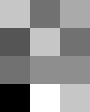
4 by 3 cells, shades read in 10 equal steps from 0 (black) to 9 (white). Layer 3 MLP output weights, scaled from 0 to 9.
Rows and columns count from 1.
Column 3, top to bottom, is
6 4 5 7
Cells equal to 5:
2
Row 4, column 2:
9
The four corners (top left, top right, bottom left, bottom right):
7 6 0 7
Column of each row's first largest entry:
1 2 2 2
